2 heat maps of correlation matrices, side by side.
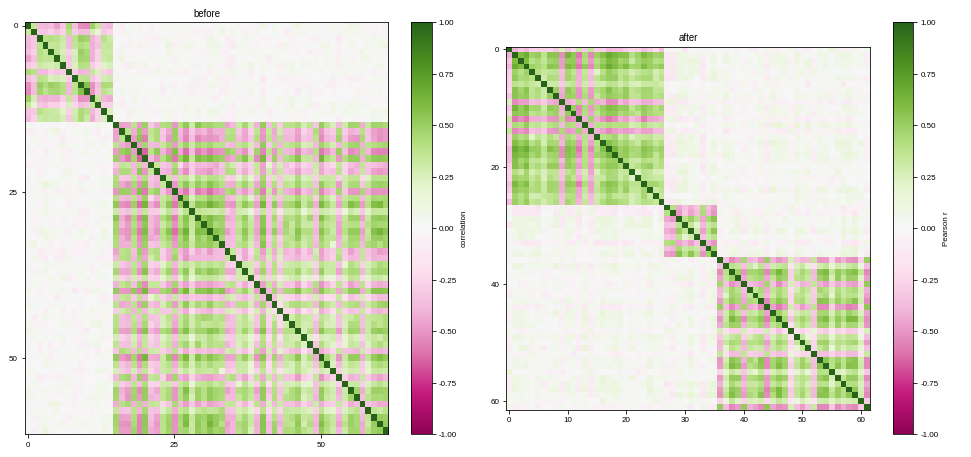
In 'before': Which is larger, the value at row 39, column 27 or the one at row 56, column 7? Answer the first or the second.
the second
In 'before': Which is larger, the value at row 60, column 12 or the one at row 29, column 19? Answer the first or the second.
the first
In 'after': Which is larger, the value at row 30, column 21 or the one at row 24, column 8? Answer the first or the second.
the second
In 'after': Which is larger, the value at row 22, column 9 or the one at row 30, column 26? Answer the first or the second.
the second
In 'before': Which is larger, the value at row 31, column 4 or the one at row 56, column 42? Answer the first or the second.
the second
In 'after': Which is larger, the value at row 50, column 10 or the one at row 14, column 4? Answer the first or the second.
the first
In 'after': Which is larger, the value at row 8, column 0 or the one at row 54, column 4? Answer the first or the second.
the second
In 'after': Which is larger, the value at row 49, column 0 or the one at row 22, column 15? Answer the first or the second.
the second
